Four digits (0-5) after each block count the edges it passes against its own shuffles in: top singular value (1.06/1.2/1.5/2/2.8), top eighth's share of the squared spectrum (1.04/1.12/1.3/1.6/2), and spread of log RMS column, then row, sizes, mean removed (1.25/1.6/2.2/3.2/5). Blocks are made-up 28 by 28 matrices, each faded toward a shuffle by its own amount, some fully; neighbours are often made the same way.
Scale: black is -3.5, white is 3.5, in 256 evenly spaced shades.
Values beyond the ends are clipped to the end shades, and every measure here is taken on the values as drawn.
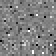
1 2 0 1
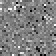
1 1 0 1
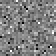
0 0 0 0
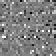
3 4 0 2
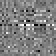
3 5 0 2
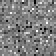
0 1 0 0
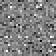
2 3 0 1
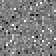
0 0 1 0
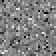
1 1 0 0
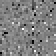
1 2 0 0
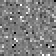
0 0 0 1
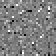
1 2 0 0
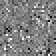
0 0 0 0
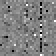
3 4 1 0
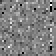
2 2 1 0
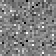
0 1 0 0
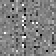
2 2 2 0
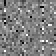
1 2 1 0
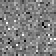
0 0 0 0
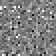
0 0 0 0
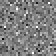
0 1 0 0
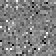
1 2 0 0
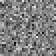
2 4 1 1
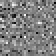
3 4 2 2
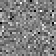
2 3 0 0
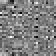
3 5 2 2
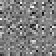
3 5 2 2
